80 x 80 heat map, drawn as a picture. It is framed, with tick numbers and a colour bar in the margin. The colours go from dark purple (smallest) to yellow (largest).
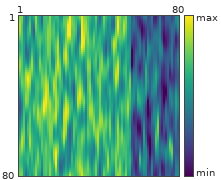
Ninth with the highest average: middle left. Grain: streaks running down. Seam: vertical, 70% of the way across, the left part higher.
